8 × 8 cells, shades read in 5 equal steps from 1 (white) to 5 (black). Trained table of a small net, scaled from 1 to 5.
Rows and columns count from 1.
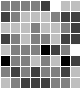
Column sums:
25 24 22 24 26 20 28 23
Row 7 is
3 4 3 4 3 3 4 2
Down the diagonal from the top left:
3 3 2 3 5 2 4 2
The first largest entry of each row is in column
5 1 8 1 5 1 2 3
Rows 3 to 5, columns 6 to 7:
2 3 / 2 4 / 4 3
